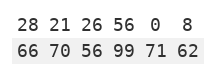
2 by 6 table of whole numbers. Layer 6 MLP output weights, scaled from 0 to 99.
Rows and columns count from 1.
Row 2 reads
66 70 56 99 71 62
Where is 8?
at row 1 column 6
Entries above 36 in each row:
1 6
